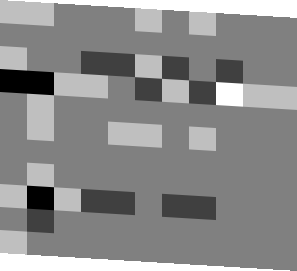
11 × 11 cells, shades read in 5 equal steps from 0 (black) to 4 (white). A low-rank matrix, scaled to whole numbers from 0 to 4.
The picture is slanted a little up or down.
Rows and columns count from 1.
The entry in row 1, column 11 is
2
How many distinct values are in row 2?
1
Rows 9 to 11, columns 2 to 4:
0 3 1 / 1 2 2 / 2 2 2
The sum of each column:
24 21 24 21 21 24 21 22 23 23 23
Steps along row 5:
up down same same same same same same same same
